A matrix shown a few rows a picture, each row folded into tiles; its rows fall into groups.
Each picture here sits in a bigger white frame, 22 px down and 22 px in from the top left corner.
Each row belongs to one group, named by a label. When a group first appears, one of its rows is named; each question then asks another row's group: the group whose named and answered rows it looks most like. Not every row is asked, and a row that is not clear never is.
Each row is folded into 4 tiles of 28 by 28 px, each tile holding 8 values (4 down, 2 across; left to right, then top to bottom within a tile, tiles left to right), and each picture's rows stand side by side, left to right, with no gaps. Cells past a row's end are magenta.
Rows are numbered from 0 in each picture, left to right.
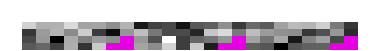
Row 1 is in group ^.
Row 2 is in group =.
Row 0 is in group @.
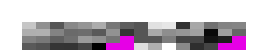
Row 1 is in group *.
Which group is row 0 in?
=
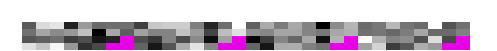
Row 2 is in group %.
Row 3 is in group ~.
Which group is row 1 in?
%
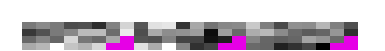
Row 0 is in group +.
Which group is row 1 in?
*
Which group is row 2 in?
=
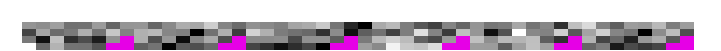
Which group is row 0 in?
*
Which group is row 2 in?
=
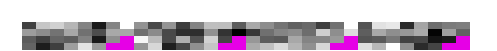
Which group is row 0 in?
%
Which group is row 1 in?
~
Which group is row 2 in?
+
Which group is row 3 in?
*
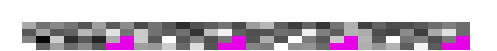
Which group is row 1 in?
^
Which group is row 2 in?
+
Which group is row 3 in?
^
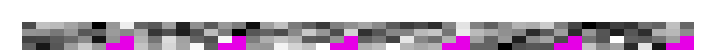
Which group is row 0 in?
%
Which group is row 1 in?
^
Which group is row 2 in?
+
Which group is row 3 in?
+
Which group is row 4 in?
=
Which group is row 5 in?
^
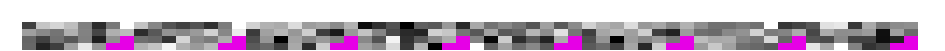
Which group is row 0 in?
%
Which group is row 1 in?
+
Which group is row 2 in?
@
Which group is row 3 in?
^
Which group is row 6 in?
~
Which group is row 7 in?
*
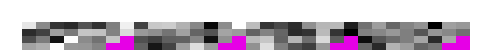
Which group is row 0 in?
+
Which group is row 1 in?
%
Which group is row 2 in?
~
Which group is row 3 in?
%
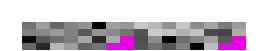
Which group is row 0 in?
%
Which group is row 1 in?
@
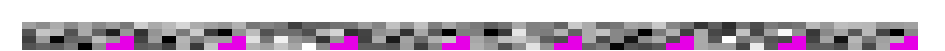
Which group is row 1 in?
@
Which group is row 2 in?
^
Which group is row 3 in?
@
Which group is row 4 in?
^
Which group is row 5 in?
=
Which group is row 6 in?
^
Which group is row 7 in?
@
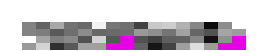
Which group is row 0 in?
~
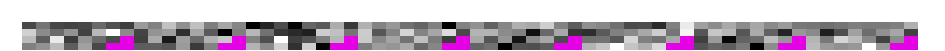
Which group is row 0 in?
^
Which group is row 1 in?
@
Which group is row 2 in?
^
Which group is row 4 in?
=
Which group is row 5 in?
+
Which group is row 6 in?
@
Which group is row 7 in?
^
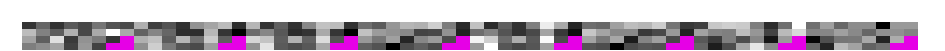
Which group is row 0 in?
^
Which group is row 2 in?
~
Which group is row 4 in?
~
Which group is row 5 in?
=
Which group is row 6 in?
%
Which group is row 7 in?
%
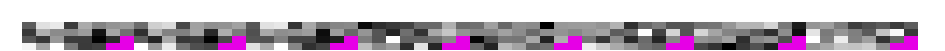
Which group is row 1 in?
*
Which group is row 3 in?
^
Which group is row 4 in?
%
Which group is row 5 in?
*
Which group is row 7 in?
^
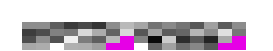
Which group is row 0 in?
+
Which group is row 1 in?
*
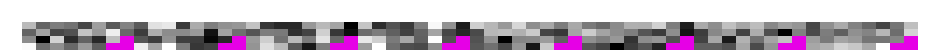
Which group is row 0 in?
*
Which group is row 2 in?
~
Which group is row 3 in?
~
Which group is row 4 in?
@
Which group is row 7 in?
+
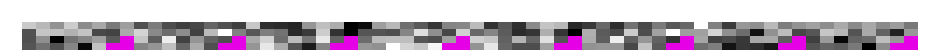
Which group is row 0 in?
@
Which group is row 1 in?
^
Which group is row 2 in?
~
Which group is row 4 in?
~
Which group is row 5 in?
^
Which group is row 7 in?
@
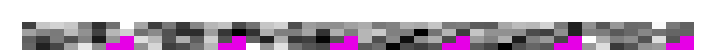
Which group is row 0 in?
%
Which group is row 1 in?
~
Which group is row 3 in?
=
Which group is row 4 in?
=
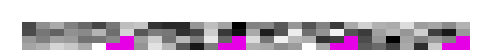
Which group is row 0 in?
+
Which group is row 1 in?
~
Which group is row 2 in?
^
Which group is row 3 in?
@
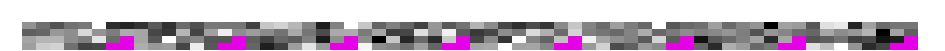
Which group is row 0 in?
~
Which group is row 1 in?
^
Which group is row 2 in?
%
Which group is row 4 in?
+
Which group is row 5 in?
~
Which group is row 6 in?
%
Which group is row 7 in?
*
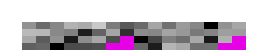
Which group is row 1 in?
%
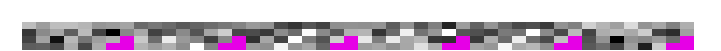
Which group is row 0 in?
@
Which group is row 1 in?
^
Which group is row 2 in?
+
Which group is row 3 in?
^
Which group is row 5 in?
@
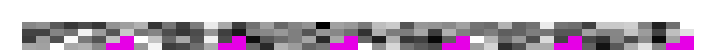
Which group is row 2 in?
%
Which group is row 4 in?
~
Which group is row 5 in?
%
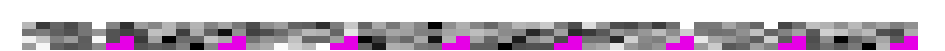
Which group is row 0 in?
~
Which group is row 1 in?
@
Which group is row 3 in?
%
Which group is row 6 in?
~
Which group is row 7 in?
@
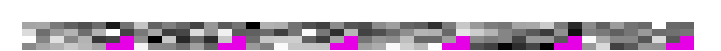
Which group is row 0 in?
^
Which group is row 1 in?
*
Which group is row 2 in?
+
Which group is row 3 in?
+
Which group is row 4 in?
=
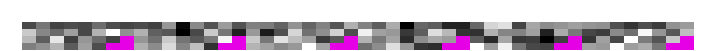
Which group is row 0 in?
^
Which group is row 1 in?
^
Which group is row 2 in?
^
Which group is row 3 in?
^
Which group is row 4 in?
*
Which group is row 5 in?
+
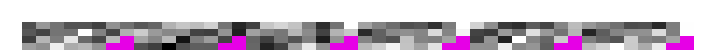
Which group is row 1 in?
=
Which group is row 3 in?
+
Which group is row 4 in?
+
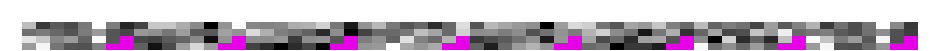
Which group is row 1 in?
%
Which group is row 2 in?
=
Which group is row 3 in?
+
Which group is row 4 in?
%
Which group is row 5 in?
=
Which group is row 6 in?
*
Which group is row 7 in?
~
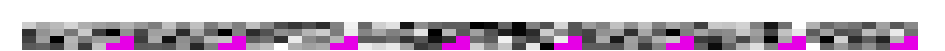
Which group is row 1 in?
@
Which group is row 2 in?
+
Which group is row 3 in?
*
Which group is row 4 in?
^
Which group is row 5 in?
@
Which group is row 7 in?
*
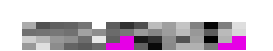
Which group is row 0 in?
~
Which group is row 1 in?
%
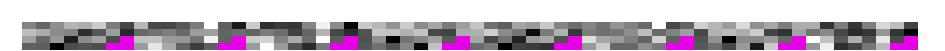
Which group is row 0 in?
=
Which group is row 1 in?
~
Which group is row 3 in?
@
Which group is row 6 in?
@
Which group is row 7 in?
~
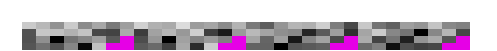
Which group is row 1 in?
@
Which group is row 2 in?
=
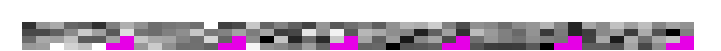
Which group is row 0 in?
+
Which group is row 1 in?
~
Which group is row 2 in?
*
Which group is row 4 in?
=
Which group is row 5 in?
@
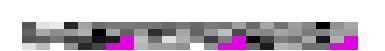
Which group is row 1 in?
^
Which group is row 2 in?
%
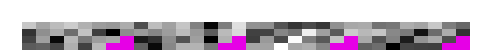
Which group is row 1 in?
%
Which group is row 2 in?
+
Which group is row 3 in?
=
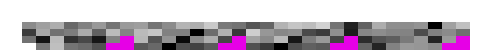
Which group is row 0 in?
*
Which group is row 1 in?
=
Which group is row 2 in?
=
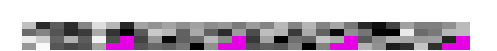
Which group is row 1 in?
@
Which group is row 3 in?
^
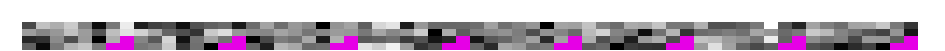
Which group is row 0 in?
%
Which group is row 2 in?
%
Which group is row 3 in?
*
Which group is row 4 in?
%
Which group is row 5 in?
=
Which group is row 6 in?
~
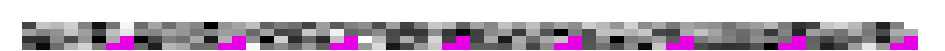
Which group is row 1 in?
%
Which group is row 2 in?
*
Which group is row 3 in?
~
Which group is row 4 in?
@
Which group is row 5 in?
@
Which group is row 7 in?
%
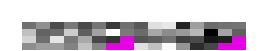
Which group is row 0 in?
^
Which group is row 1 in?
*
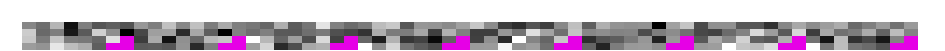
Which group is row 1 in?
@
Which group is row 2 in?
~
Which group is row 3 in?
*
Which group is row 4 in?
+
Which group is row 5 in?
%
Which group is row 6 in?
+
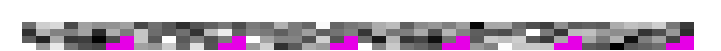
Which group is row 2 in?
~
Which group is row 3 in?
*
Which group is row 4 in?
+
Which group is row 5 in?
=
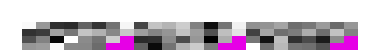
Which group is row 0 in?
+
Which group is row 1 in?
%
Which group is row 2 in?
*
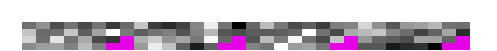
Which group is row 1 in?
~
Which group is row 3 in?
=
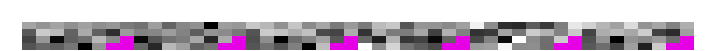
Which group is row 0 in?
@
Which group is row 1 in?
%
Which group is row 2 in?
@
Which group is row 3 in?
*
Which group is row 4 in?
+
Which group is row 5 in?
@
